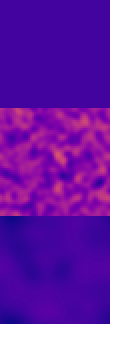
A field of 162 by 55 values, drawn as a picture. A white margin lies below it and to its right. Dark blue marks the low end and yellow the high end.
It is made of 3 by 1 panels. Panel 1,1: very low, flat. Panel 2,1: low, blotchy. Panel 3,1: very low, smooth, faint in contrast.
